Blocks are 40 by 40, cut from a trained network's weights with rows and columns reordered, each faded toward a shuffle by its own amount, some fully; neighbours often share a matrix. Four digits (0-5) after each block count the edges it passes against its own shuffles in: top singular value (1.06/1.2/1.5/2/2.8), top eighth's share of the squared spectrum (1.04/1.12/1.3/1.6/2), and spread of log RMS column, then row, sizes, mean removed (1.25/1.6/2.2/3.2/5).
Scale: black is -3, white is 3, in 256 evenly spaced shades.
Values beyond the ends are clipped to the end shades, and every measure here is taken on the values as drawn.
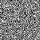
2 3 1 0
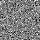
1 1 0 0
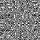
3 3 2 1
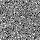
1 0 0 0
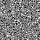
1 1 0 0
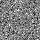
0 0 0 0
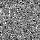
1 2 0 0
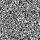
0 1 0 0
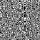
3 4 2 1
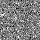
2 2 0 0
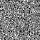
2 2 1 0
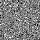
2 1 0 0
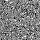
0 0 0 0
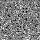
0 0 0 0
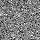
0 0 0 0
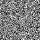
2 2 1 0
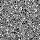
0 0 0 0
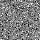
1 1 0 0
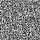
2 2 0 0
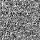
2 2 1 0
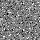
0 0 0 0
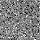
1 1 0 0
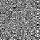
3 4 2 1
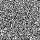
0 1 0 0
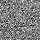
0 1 0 0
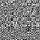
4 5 2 2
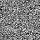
2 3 0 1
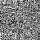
2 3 1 0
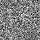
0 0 0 0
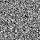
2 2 0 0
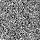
1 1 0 0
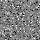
1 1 0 0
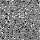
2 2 1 0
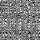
3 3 3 1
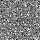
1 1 1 0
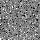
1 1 0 0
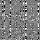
3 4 3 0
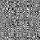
3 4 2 2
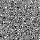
2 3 0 1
